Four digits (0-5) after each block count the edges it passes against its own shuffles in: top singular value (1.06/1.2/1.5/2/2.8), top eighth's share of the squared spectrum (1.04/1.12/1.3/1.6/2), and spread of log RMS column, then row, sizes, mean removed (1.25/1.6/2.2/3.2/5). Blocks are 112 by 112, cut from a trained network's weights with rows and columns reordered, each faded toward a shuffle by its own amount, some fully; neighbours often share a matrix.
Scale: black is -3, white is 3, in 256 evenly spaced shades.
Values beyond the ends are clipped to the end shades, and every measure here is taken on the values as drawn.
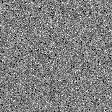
1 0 0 0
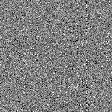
3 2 1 0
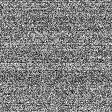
3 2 0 0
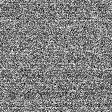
3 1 0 0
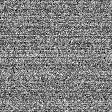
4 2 0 0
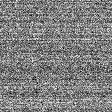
3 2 0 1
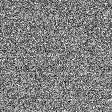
1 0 0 0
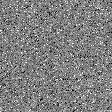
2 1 0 0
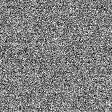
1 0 0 0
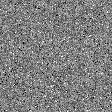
1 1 0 0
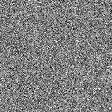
3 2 0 1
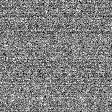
3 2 0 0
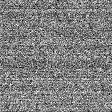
3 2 0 0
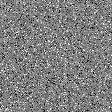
1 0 0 0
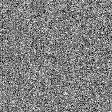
1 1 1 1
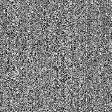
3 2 2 1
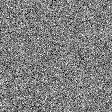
0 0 0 0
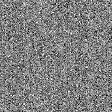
2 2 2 1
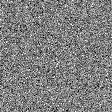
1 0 0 0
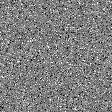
0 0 0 0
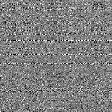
4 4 0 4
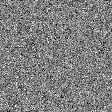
0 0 0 0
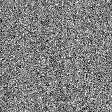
1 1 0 0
